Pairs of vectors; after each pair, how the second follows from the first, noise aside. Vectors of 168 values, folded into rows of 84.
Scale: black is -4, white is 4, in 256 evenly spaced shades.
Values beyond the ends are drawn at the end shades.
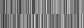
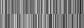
reversed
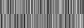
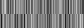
copied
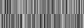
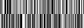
scaled up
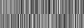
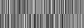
reversed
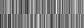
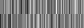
copied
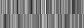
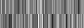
reversed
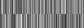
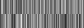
copied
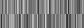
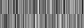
reversed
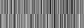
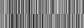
reversed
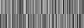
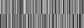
copied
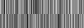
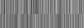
shrunk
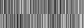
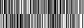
scaled up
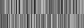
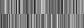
copied
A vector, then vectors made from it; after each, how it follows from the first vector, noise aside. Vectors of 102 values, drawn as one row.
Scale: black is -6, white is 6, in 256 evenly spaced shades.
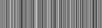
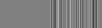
partly zeroed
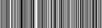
scaled up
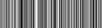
scaled up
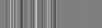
partly zeroed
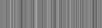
shrunk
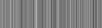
shrunk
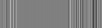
partly zeroed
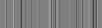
partly zeroed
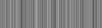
shrunk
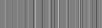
partly zeroed
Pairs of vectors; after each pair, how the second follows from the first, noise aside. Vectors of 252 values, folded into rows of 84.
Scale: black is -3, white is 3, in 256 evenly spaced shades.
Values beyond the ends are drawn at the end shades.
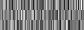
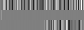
partly zeroed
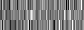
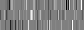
partly zeroed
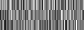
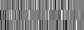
partly zeroed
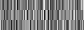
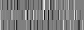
partly zeroed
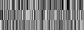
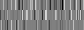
partly zeroed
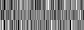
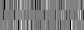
partly zeroed
